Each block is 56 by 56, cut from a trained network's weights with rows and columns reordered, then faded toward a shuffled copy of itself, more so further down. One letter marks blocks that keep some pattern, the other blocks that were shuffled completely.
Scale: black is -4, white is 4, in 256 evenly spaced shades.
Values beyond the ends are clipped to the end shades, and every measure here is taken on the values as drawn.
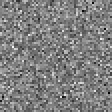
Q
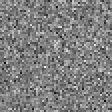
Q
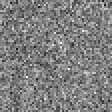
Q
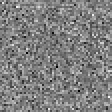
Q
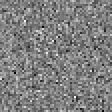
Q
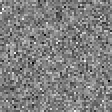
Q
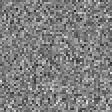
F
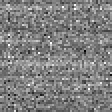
F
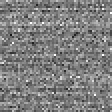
F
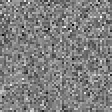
F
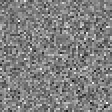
F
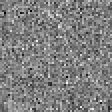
F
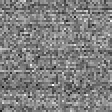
F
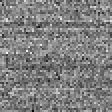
F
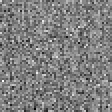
F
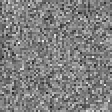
Q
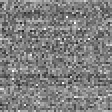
F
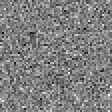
Q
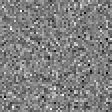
F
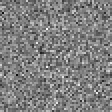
Q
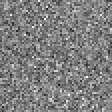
Q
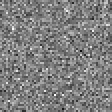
Q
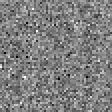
F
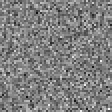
F
